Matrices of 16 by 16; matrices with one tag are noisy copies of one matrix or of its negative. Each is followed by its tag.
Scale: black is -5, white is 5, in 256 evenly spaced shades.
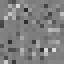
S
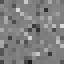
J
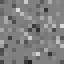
J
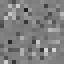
S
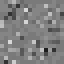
S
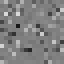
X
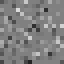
J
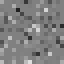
J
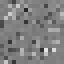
S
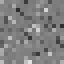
J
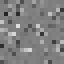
X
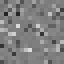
X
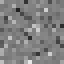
J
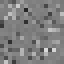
S
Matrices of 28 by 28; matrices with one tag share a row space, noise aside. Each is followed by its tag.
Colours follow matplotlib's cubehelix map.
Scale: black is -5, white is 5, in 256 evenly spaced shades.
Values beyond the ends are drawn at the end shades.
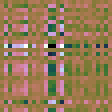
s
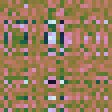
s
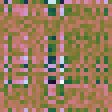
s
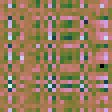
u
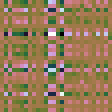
s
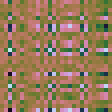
u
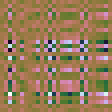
u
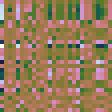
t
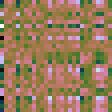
t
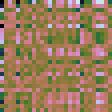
t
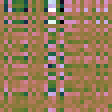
s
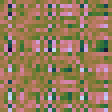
u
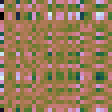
t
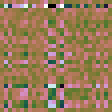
s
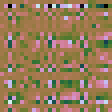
u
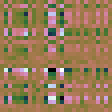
s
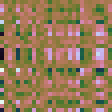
t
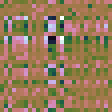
s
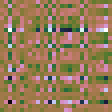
u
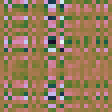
s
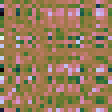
t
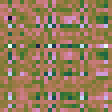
u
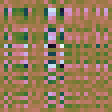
s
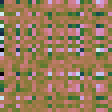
t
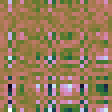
u
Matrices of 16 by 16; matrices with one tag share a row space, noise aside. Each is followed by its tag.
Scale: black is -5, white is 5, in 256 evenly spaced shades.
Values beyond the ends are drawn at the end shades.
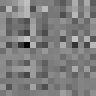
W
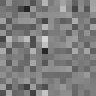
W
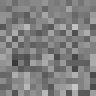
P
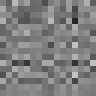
P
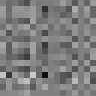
W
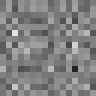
P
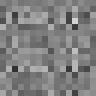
P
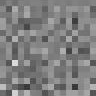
P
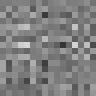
W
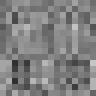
P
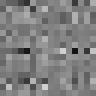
W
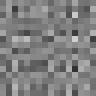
P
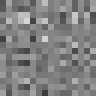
W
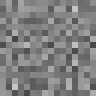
P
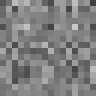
P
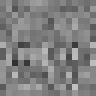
P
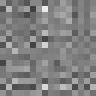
W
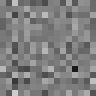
P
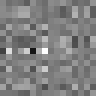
W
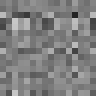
P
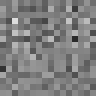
P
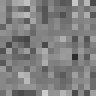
W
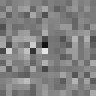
W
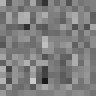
W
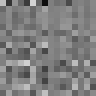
W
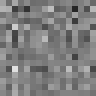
P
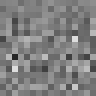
P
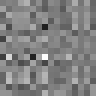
W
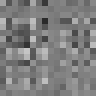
W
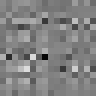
W
